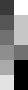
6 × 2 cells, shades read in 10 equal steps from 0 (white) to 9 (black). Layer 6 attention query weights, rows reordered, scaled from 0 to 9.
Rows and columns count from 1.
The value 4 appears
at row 4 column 1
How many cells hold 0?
1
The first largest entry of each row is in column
1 1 1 2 2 2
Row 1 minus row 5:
4 -9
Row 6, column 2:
9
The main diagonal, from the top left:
7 2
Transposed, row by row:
7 6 5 4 3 1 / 0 2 2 5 9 9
